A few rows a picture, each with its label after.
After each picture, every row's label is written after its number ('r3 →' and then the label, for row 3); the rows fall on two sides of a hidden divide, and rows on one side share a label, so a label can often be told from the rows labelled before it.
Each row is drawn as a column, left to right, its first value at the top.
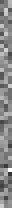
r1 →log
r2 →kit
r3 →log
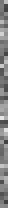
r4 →log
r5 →log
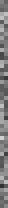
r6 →log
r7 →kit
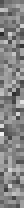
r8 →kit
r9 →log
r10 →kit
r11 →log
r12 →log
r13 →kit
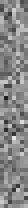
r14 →log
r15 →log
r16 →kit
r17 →log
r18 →kit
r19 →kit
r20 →log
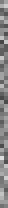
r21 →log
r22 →log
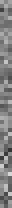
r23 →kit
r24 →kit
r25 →log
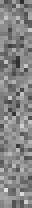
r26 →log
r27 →kit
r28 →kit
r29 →kit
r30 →kit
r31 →kit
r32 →log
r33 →log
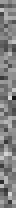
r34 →log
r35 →log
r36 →kit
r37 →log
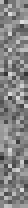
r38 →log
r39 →kit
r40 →kit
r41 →log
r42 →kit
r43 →kit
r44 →log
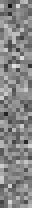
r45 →kit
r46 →kit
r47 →log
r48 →log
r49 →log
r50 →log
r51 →kit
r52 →kit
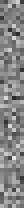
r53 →kit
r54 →log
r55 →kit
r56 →log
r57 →log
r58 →log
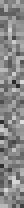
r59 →log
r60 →kit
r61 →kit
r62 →kit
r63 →kit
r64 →kit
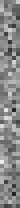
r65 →kit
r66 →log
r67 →log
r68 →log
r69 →log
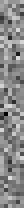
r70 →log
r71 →log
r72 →log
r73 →kit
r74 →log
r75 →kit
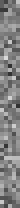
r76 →log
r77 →kit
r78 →kit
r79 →kit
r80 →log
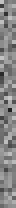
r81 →log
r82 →log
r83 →kit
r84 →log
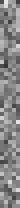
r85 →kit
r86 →log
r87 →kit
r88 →kit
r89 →kit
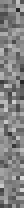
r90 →kit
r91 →log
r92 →log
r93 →kit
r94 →kit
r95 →kit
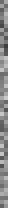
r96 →log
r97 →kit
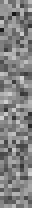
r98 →kit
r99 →kit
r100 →kit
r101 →kit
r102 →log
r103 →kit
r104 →log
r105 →log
